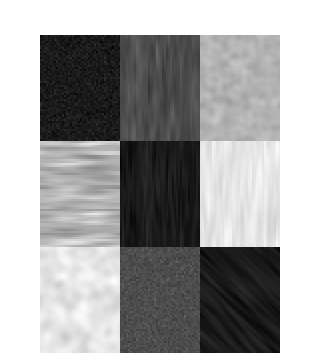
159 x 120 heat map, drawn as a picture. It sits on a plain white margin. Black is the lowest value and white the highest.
The table splits into 3 rows of 3 panels. Panel 1,1: very low, fine-grained, faint in contrast. Panel 1,2: low, streaked downward, faint in contrast. Panel 1,3: high, blotchy, faint in contrast. Panel 2,1: high, streaked across. Panel 2,2: very low, streaked downward, faint in contrast. Panel 2,3: very high, streaked downward, faint in contrast. Panel 3,1: very high, blotchy, faint in contrast. Panel 3,2: low, fine-grained, faint in contrast. Panel 3,3: very low, slanting down to the right, faint in contrast.
